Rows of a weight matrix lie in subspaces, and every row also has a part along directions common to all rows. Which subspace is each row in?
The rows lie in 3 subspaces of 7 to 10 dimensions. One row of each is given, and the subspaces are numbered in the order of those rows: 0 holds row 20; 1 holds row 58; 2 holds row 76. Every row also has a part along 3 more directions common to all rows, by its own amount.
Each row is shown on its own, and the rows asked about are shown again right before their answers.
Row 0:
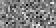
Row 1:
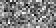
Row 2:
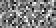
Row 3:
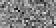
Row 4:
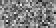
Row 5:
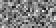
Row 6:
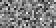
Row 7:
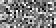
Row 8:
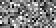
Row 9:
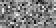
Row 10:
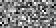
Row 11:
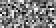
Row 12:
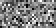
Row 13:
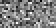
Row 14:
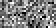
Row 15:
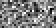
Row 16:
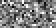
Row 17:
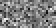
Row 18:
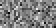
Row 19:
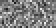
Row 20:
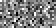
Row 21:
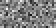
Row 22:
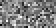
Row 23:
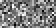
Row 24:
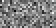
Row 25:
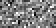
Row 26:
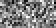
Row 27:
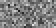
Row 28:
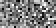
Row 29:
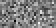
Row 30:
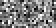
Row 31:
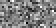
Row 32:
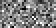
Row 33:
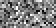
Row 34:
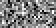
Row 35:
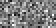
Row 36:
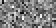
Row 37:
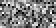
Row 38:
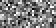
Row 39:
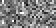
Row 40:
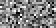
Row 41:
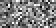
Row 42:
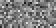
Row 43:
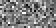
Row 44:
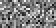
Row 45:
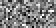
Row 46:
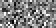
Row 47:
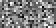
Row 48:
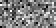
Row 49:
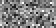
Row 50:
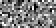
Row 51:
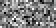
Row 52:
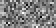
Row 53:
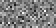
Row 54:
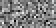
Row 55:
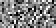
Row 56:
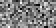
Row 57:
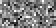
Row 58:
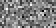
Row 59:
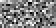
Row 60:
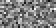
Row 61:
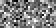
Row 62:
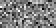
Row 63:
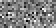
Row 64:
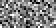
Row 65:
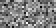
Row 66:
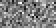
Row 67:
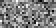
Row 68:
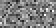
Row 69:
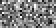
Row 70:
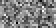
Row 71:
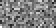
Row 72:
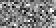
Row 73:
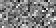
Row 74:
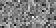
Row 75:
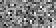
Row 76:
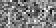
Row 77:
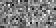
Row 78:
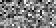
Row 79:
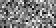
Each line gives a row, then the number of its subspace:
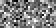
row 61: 2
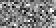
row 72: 2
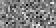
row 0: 1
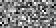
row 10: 1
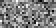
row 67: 2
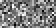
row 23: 2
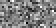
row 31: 0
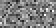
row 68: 1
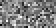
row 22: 1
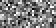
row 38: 0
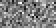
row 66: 2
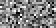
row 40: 0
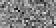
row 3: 0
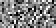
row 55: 1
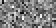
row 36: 1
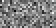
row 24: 1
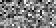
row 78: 0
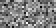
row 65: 0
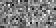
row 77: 2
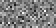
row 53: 1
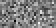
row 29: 1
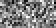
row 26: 2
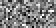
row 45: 2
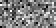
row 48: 0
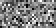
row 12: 2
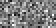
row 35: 1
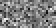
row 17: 2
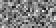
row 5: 2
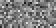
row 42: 0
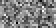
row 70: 1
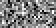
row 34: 1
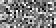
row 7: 0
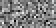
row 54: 1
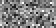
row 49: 1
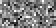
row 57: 2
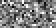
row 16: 1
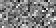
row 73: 2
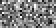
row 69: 0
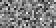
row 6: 0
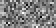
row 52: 1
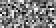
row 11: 0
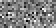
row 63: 0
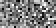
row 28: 2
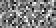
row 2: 2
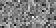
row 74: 2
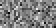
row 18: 0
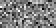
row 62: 0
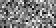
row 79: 0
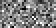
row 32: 2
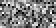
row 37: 0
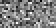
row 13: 0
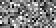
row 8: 1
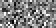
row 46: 1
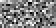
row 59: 0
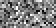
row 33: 0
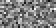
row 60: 0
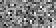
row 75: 0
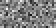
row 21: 0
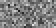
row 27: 0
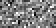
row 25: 0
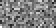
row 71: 0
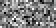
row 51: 2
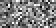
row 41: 2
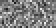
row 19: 1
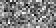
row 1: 1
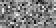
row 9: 1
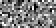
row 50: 0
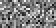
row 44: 2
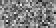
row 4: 1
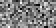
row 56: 2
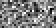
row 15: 2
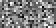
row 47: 1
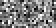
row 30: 2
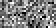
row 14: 1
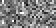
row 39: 1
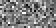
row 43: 1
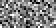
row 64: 0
